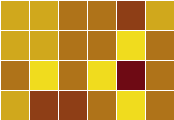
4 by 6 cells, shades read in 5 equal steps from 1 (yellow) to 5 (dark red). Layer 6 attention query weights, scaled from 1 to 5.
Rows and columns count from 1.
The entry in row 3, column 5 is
5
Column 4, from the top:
3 3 1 3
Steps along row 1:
same up same up down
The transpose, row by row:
2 2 3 2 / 2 2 1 4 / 3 3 3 4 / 3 3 1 3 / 4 1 5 1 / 2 3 3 3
